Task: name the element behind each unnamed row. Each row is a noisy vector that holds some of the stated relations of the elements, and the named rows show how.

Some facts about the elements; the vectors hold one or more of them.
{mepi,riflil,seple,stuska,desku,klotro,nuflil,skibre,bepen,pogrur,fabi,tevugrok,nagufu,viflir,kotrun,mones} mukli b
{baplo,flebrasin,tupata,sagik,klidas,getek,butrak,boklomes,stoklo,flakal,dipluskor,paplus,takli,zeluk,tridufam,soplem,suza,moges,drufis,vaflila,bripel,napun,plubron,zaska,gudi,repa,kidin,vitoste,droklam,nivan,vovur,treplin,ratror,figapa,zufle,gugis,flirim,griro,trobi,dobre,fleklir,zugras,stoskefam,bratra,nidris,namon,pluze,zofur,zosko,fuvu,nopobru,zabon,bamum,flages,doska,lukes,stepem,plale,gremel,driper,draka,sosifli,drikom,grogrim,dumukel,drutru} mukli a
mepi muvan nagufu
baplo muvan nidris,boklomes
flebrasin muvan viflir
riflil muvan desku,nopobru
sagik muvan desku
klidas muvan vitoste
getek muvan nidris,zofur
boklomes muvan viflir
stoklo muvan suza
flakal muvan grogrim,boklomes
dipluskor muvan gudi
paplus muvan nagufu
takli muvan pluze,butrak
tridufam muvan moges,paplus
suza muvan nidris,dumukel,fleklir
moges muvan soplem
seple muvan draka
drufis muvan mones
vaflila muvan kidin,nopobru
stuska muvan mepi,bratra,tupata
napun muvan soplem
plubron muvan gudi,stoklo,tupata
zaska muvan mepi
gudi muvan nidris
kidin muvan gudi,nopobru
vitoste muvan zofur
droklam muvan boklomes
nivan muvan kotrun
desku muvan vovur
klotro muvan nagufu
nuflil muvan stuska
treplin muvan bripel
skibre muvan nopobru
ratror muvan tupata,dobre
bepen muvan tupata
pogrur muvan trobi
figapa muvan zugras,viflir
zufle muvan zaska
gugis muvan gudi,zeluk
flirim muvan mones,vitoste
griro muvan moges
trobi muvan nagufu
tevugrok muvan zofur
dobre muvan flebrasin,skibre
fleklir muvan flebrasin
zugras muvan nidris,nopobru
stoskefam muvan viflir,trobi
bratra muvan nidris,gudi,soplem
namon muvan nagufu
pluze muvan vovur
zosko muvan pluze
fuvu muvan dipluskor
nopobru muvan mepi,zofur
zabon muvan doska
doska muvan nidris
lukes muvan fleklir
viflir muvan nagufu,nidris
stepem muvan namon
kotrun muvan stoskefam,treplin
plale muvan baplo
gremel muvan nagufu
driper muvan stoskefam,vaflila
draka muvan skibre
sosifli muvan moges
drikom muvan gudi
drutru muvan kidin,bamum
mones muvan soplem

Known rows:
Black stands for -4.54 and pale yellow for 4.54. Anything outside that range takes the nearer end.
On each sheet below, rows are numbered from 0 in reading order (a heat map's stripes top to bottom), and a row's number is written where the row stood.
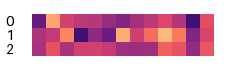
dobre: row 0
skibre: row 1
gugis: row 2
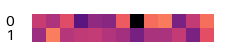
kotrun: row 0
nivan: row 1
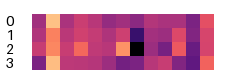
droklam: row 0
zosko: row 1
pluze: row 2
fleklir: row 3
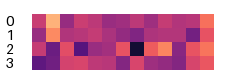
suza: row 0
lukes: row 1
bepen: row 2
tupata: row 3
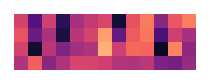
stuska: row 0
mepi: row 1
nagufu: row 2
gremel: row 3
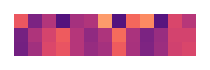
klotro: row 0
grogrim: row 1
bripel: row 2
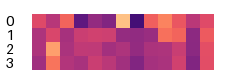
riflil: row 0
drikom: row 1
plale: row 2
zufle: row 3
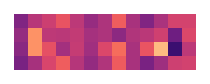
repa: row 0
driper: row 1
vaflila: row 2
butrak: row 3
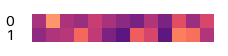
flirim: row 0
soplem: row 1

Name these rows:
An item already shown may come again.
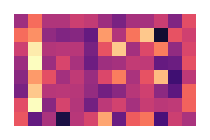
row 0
zufle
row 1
viflir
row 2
zugras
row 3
boklomes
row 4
vaflila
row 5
fleklir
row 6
baplo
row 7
mepi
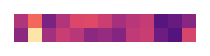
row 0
trobi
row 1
stoskefam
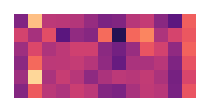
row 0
fleklir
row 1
seple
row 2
plubron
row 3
treplin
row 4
figapa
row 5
ratror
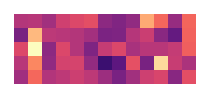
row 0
dipluskor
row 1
fleklir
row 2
baplo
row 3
moges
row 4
fuvu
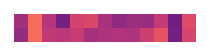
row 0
zaska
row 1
drutru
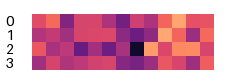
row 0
bratra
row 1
dipluskor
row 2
mones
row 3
plubron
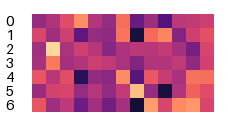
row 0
vovur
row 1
pogrur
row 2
figapa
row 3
stepem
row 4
tevugrok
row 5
zofur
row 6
mones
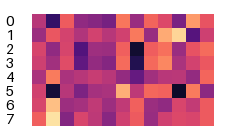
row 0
fabi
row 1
kidin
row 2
nuflil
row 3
seple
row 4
stoklo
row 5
nagufu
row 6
getek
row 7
doska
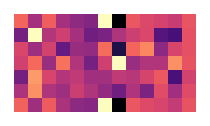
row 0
desku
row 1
flebrasin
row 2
pogrur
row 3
nidris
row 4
draka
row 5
flirim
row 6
desku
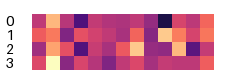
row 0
vitoste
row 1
gudi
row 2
nopobru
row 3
baplo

